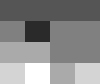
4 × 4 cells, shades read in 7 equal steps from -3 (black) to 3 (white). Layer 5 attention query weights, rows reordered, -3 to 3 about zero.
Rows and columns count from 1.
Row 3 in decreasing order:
1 1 0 0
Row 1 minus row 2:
-1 1 -1 -1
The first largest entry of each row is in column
1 1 1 2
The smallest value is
-2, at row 2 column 2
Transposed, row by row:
-1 0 1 2 | -1 -2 1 3 | -1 0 0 1 | -1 0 0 2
